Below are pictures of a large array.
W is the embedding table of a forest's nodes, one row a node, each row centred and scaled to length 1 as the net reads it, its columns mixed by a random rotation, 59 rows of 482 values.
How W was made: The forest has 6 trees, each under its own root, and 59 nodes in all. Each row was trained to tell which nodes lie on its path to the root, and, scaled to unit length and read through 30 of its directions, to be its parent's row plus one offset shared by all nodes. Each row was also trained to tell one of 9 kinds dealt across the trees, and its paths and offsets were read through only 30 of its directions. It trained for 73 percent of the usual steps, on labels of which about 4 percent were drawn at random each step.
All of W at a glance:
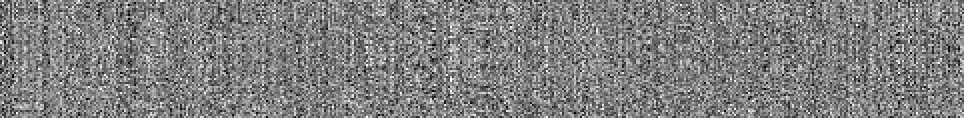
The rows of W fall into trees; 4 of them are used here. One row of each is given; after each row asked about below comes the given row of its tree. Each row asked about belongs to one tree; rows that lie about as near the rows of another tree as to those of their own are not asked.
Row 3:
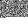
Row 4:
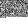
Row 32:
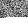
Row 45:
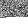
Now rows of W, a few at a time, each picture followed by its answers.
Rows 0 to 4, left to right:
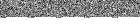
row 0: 32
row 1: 4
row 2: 45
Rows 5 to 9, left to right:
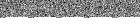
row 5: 4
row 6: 45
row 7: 45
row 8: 3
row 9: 3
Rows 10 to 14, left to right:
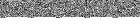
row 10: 3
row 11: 4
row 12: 45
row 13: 4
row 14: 4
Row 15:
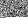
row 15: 45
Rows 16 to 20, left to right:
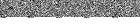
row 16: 32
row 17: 32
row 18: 4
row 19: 3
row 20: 32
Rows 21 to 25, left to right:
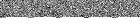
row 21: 32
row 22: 45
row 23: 32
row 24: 45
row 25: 4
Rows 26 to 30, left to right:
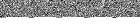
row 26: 32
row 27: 45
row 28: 4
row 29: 45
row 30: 45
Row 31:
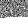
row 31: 45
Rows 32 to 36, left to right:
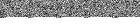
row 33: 3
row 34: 3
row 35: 4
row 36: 45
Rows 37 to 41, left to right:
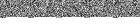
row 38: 45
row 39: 4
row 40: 4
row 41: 45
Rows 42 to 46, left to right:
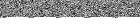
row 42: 4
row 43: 32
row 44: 3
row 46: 4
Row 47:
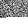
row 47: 32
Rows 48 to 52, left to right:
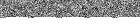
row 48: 45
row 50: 32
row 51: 32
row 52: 3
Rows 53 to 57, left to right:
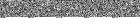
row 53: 3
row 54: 3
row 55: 4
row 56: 3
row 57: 3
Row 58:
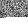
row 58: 32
